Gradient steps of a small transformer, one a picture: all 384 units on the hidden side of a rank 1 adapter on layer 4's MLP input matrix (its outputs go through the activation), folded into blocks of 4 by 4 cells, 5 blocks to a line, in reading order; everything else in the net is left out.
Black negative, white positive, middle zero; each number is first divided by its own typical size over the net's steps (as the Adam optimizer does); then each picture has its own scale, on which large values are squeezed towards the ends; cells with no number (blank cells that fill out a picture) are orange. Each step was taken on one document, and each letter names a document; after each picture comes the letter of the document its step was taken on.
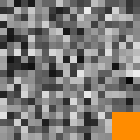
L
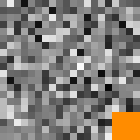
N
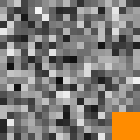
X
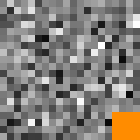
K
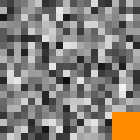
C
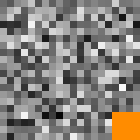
K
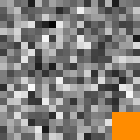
K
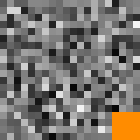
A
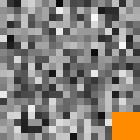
L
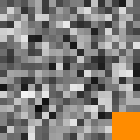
X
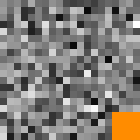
A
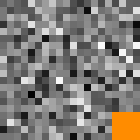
K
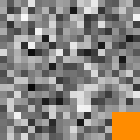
K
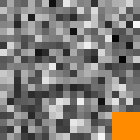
A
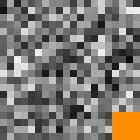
N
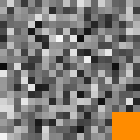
N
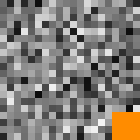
N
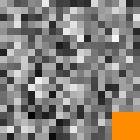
A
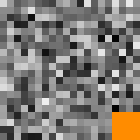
K
